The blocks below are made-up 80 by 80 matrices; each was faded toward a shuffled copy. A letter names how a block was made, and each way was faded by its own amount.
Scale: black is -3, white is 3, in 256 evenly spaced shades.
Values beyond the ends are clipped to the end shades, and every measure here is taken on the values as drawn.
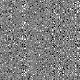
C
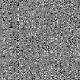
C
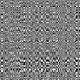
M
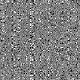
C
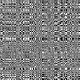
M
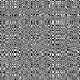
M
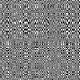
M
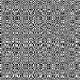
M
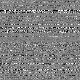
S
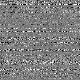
S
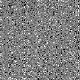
C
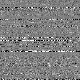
S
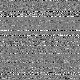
S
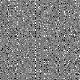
C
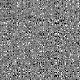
C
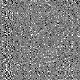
C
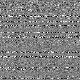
S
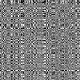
M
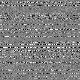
S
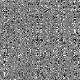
C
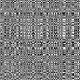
M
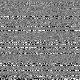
S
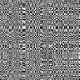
M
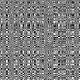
M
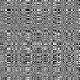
M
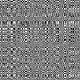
M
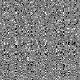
C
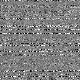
S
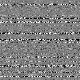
S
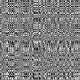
M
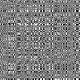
M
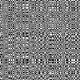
M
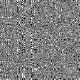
C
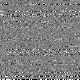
S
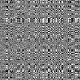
M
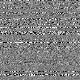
S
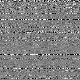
S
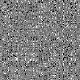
C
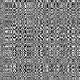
M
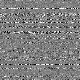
S
